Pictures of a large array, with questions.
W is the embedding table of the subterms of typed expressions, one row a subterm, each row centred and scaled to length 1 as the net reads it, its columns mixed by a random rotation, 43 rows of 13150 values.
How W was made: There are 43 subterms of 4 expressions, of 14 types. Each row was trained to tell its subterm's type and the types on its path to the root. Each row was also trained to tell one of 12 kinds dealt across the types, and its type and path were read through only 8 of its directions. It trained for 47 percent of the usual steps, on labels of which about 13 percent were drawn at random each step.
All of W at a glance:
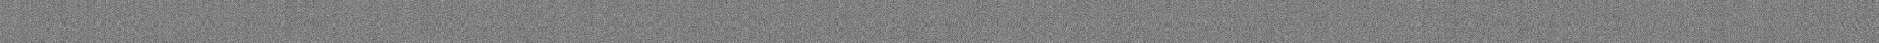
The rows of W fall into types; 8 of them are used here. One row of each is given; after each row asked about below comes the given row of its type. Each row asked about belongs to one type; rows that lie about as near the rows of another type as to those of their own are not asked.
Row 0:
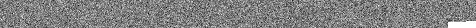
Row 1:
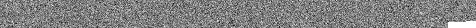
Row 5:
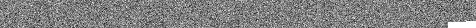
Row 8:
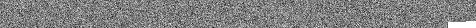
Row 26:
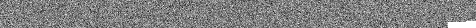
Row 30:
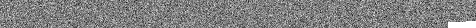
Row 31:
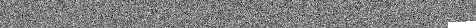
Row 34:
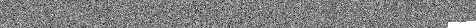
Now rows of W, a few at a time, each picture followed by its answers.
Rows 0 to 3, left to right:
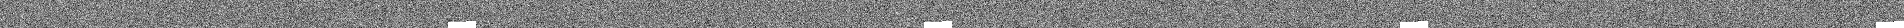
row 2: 31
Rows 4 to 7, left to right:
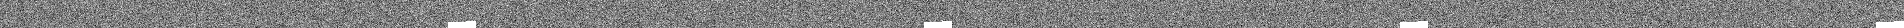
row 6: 1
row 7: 1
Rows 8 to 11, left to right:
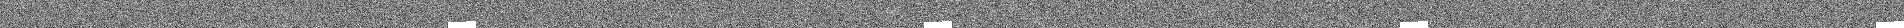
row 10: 0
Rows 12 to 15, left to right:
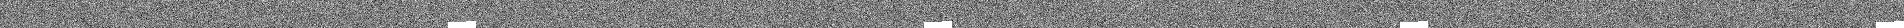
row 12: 26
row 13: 8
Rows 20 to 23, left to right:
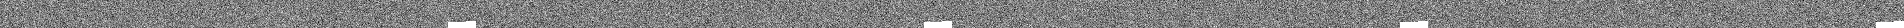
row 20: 8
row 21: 1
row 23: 26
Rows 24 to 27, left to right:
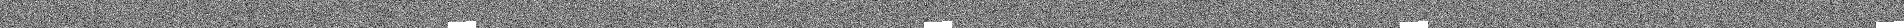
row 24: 1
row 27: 8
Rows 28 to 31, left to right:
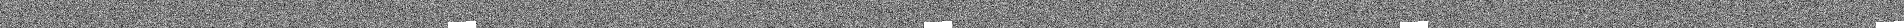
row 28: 31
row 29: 31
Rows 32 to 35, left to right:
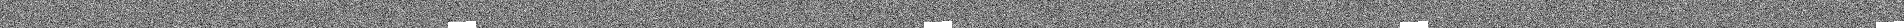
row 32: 1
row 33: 31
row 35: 31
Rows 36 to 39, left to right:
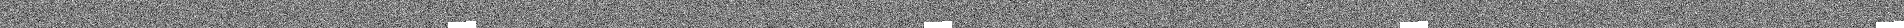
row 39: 5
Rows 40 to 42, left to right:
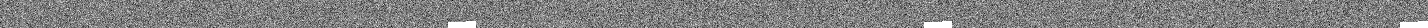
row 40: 0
